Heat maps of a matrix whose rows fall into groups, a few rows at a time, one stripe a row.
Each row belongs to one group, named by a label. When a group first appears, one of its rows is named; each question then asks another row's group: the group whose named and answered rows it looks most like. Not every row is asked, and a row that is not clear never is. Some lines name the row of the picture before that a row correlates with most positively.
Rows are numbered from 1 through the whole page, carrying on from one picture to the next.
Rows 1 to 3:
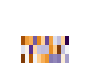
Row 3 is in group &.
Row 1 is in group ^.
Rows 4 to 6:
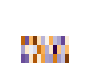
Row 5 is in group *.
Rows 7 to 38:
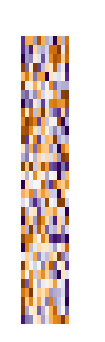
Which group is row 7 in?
*
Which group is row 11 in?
^
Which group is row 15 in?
&
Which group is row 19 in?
&
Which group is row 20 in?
&
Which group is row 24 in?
&
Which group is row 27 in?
*
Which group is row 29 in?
&
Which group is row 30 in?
*
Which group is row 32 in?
^
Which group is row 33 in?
&
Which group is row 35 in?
&
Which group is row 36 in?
^
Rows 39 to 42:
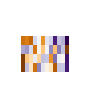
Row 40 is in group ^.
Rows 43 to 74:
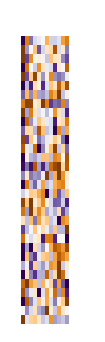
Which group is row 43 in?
*
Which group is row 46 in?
*
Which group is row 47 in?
^
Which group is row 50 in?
&
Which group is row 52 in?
*
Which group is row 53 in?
*
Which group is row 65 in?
^
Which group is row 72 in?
*
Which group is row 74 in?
^
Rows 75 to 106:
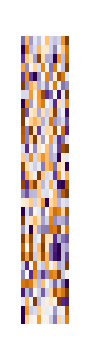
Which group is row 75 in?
*
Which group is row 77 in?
*
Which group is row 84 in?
^
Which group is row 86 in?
^
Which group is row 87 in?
&
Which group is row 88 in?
&
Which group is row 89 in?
^
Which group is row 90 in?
*
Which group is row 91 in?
^
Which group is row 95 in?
^
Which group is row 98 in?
&
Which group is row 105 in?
*
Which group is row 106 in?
*
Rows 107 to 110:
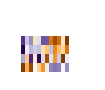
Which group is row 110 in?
&
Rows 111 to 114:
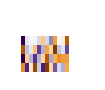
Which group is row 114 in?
^
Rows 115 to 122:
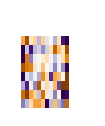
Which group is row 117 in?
*
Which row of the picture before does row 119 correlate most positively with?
111
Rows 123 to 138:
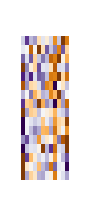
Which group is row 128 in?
^
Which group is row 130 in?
*
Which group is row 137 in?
^
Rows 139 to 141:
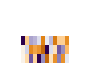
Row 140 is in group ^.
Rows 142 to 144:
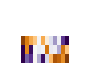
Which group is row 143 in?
*
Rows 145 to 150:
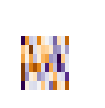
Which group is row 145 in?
*
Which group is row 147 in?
&
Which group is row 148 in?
^
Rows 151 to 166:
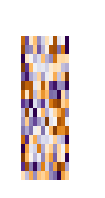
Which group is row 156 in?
&
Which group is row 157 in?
&
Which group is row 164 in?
^
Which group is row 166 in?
&
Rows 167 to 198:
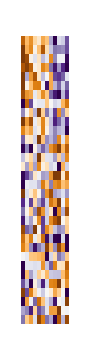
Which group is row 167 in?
&
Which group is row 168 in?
&
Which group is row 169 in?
^
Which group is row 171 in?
^
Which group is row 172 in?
^
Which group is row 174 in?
*
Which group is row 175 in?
*
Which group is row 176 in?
&
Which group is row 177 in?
&
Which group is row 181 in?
&
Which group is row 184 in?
^
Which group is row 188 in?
^
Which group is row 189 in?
&
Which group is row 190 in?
^
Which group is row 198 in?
*
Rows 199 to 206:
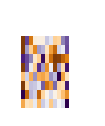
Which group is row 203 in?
&
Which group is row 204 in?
^
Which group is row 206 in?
^
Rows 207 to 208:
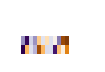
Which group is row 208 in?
*
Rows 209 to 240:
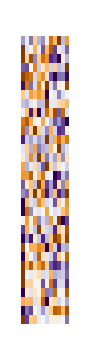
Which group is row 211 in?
&
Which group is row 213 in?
&
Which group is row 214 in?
*
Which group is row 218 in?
&
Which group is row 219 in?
^
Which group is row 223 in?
^
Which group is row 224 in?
&
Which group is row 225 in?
*
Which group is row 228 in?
*
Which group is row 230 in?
*
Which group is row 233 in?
*
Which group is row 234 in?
&
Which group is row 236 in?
^
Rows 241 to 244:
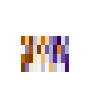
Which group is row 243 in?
&
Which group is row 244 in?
^
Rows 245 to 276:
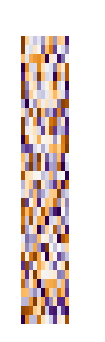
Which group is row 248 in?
*
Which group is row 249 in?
*
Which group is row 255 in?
^
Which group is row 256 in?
*
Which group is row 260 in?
^
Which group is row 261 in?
*
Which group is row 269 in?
^
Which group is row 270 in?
*
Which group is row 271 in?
^
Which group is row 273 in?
^
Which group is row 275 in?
&
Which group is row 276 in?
*
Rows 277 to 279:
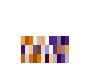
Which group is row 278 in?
*
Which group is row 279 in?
^
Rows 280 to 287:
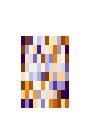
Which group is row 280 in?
*
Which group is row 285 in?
&
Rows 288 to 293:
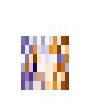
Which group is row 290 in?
^
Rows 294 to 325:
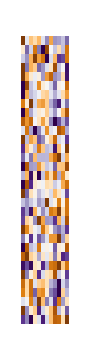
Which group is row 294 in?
^
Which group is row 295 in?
^
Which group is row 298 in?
^
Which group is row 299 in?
*
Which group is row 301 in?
&
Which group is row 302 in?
*
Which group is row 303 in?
&
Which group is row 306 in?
*
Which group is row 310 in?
*
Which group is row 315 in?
&
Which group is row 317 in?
*
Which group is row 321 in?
&
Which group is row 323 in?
*
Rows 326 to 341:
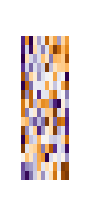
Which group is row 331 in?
*
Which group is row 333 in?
&
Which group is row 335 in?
^
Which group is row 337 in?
*
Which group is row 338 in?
^
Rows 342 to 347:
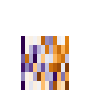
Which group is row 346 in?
*
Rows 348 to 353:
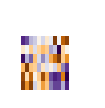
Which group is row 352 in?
&
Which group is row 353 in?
&
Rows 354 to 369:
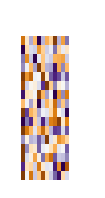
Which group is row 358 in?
&
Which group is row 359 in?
^
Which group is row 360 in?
*
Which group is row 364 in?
&
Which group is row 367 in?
^
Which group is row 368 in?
*
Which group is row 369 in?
&
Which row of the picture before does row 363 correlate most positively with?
350
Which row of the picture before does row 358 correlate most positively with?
353
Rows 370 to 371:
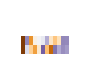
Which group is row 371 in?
^
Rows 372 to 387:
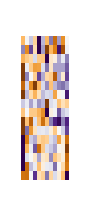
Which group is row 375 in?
^
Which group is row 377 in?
^
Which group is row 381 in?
&
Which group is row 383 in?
*
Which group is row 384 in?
*
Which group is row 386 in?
*
